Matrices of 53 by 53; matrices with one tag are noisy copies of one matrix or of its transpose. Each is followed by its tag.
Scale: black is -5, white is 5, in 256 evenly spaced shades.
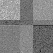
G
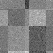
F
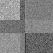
G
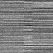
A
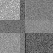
G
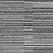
A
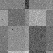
F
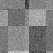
F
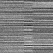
A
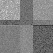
G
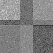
G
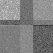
G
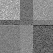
G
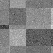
F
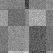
F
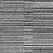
A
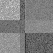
G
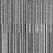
A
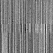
A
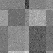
F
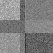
G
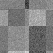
F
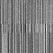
A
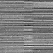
A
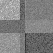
G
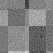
F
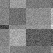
F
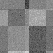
F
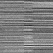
A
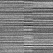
A
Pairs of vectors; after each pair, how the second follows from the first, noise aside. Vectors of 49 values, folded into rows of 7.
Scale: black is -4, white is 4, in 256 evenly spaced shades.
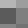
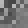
sign-scrambled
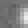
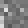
shuffled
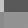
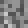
shuffled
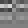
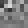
sign-scrambled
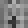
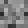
shuffled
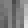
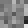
sign-scrambled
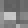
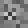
sign-scrambled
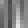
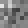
shuffled
